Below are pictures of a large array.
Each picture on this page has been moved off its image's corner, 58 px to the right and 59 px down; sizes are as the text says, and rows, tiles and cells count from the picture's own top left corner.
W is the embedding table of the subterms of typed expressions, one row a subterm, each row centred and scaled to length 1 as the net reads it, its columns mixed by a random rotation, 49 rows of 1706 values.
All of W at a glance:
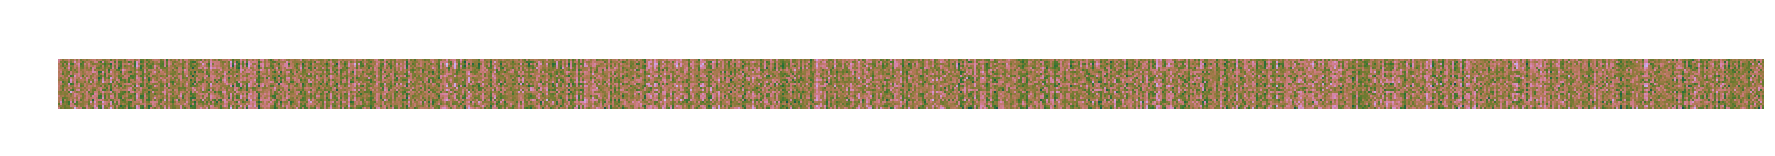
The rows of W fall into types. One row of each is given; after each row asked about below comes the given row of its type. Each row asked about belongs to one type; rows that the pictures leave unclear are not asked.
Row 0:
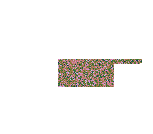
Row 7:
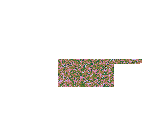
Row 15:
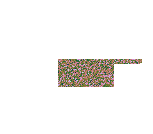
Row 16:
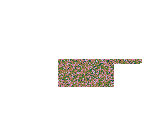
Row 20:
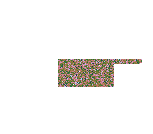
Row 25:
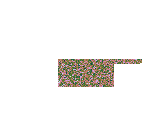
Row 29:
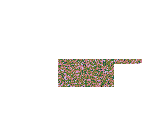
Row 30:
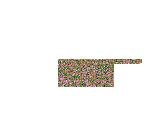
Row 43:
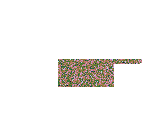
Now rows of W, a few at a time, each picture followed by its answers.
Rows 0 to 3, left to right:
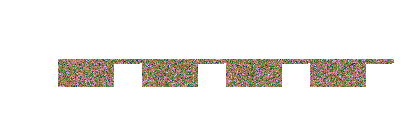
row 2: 7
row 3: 16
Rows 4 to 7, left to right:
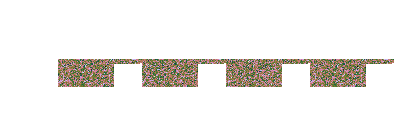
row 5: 25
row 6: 7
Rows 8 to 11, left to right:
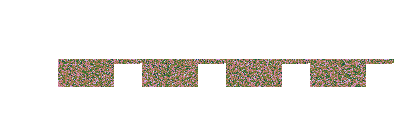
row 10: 15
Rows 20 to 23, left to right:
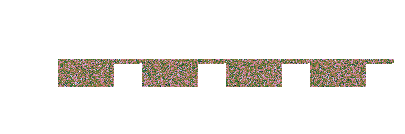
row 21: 30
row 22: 43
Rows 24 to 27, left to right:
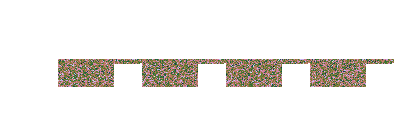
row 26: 7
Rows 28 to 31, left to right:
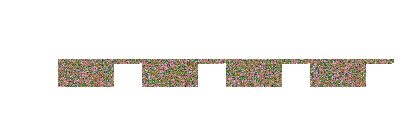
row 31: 25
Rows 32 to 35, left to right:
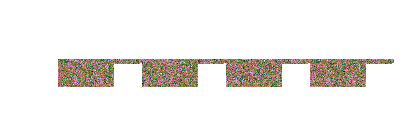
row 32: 20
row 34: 16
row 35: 20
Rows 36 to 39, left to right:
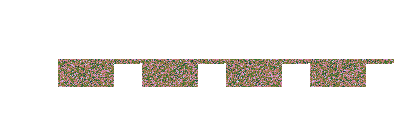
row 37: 16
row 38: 15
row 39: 7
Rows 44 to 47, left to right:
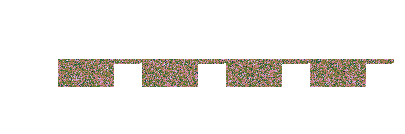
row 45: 15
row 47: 20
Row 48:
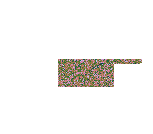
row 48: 16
